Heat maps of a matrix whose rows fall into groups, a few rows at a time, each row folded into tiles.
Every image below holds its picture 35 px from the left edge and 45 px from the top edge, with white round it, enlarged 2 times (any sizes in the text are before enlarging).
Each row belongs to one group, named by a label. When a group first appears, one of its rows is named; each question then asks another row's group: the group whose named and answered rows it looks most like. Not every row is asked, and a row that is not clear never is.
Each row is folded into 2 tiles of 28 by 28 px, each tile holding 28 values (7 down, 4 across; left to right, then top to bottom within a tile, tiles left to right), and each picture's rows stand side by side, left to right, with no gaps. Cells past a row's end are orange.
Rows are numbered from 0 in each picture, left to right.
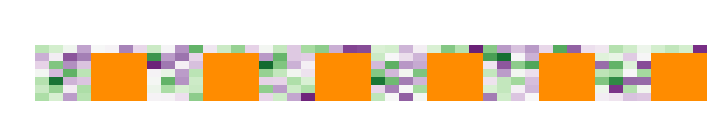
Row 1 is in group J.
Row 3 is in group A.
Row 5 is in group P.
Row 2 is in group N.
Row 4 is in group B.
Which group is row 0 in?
A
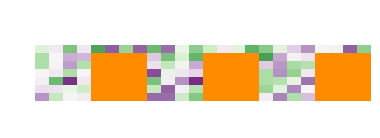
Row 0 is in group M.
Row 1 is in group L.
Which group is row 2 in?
B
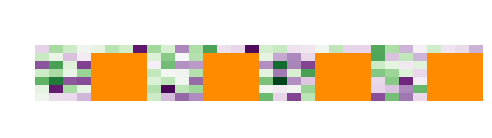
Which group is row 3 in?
M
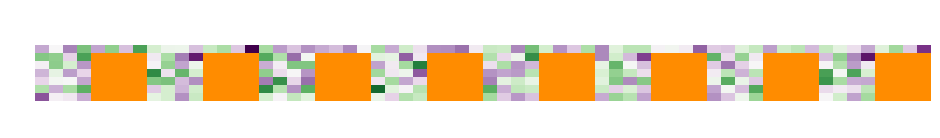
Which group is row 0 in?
L
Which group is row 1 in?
A
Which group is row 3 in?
B
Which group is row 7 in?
A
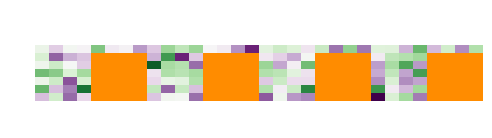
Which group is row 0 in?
M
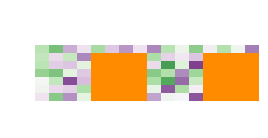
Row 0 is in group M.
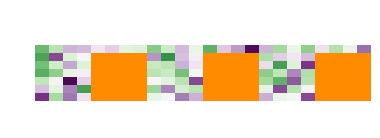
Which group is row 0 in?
M
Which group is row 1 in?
N
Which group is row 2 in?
P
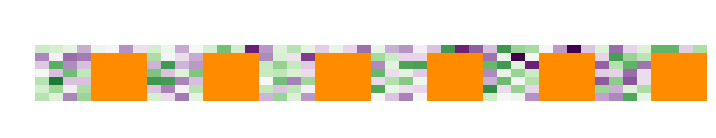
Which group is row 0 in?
A
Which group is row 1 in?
A
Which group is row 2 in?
P
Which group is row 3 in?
B
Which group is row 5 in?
L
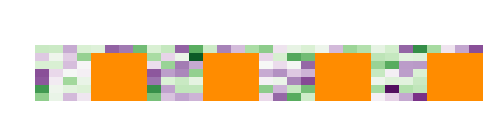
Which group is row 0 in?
N
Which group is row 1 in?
N
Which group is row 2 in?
L
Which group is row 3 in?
N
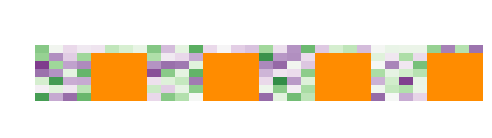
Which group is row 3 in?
M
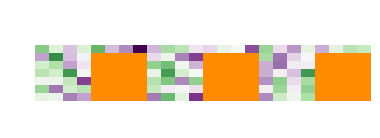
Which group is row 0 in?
N
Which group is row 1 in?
P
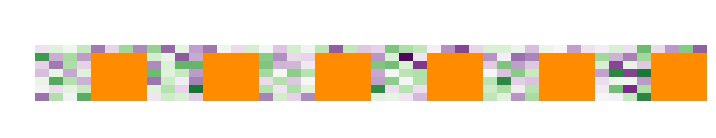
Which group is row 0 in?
J
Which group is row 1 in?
B
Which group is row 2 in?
M
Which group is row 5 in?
J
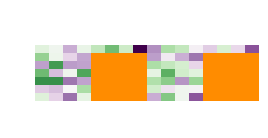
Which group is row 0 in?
A
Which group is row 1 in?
P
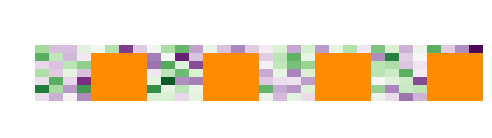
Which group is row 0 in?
B
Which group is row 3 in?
N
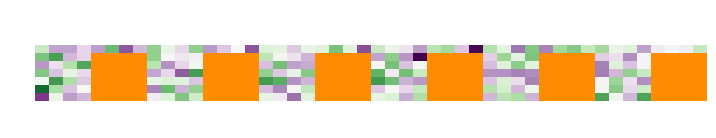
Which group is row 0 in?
B
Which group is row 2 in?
A
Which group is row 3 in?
A
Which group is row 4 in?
L
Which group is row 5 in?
A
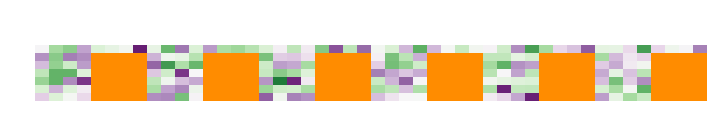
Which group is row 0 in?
P
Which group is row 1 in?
L
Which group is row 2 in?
M
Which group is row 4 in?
N
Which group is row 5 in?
J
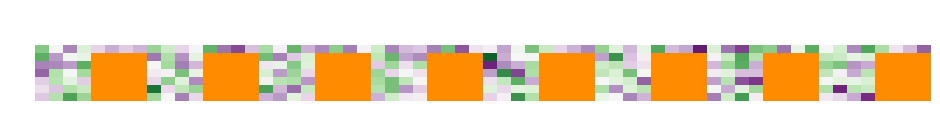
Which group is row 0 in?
J
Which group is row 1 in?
N
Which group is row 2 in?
B
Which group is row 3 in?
B
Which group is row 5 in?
N
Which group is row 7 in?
N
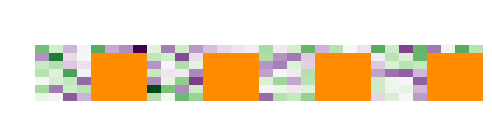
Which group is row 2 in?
J
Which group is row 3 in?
L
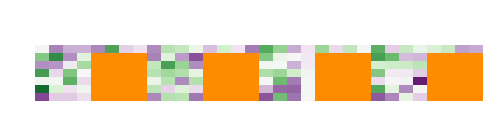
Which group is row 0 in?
B
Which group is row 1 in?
P
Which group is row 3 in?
B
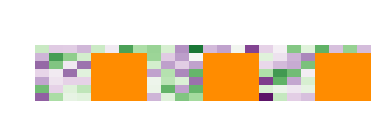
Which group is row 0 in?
L
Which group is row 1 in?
J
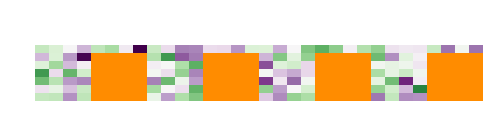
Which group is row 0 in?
A
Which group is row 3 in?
M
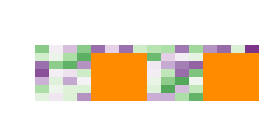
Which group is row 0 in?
L
